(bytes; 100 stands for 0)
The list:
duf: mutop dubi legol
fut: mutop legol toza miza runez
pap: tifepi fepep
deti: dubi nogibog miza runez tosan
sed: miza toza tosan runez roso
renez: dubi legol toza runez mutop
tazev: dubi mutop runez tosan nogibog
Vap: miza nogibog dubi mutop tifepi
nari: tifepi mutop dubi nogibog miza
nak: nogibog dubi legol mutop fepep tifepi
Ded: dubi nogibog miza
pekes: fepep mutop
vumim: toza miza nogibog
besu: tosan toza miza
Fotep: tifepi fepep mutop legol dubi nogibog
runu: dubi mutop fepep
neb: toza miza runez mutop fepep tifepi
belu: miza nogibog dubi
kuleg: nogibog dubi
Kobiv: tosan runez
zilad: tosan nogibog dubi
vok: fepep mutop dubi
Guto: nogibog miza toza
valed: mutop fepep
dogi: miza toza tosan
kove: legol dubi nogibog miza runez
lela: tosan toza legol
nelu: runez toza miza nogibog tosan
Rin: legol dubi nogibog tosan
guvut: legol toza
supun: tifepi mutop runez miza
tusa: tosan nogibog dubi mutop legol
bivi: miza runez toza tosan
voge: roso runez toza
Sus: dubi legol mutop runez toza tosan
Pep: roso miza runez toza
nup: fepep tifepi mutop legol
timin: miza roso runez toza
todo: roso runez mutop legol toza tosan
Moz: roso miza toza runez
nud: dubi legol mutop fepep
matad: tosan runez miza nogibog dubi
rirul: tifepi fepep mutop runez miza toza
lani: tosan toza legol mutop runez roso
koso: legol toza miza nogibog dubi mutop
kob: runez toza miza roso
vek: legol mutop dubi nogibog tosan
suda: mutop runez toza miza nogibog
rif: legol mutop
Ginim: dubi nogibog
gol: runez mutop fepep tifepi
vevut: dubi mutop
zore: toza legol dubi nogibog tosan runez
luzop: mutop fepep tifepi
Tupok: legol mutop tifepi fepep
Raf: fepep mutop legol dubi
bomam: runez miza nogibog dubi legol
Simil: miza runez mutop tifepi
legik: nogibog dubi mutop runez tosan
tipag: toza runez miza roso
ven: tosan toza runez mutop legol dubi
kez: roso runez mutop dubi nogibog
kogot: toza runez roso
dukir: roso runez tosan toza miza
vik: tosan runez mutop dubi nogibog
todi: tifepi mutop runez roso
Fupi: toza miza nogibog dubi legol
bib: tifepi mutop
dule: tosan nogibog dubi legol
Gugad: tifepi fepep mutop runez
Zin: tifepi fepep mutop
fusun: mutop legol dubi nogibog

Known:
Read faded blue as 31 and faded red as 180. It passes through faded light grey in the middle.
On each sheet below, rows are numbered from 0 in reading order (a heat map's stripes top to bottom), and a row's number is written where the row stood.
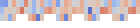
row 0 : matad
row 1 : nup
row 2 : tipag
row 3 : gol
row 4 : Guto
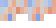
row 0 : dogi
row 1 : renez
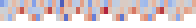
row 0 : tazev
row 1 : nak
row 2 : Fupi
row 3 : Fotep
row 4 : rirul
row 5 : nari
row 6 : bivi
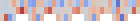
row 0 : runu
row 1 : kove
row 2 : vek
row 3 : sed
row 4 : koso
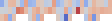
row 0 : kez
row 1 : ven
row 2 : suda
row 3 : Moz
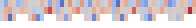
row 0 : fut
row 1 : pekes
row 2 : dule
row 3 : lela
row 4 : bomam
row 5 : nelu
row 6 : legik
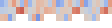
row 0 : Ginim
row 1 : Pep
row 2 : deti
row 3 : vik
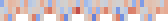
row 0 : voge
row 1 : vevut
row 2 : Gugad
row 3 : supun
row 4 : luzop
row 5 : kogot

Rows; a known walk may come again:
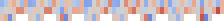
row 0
Guto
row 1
deti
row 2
neb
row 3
matad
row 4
zilad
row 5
nud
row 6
Kobiv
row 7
Raf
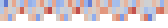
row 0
tusa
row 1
Ded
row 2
kuleg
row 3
Rin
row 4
nari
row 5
Zin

